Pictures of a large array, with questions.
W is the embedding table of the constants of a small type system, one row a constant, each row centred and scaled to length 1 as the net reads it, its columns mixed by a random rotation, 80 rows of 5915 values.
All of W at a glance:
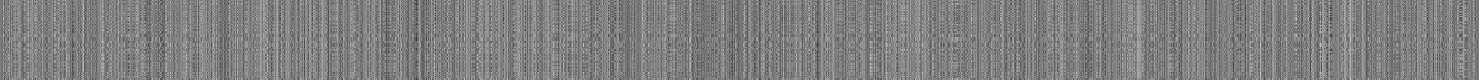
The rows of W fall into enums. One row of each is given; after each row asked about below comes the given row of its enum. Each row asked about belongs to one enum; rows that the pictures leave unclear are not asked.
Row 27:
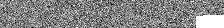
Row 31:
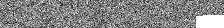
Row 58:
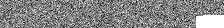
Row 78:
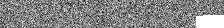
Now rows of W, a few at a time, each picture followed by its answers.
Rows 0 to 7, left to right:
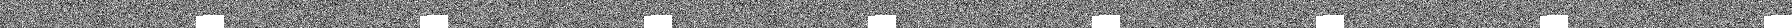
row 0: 78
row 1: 27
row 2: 31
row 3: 78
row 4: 78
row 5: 27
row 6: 58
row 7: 27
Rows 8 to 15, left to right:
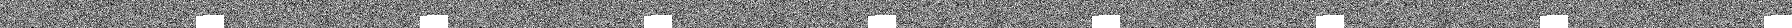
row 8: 27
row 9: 78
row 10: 27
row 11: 58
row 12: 31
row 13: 27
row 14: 31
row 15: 27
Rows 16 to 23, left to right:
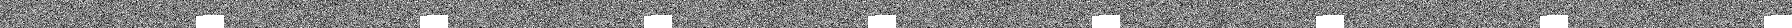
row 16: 58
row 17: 27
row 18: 27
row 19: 27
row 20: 27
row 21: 31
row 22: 58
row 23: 27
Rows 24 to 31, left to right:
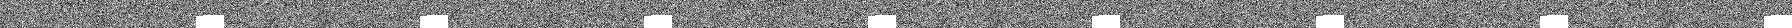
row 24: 78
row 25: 31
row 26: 58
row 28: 31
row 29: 58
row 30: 58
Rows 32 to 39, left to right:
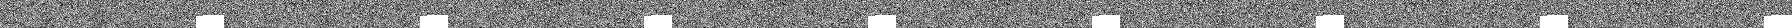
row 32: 31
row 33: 78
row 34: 27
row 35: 27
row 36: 27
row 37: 78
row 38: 78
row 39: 78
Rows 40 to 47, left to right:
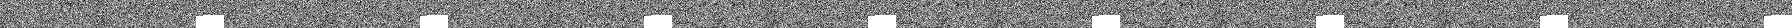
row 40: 78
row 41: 58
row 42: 58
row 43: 31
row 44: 31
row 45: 31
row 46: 31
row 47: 58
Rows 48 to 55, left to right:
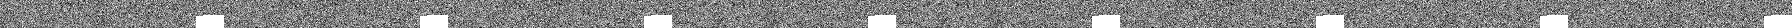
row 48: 78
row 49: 27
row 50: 27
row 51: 31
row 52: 31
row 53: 27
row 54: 58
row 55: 58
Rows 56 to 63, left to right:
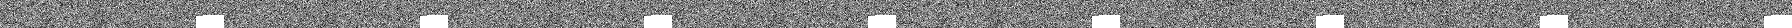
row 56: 31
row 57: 58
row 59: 58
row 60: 31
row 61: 27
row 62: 78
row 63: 58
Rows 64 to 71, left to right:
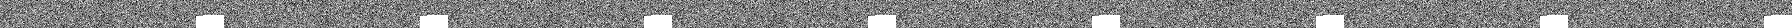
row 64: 58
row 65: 78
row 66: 58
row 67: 58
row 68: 58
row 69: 27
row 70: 58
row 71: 58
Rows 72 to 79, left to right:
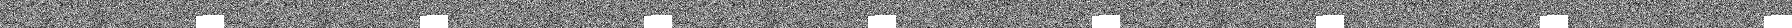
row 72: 31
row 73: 31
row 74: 58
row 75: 31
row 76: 27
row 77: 31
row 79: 78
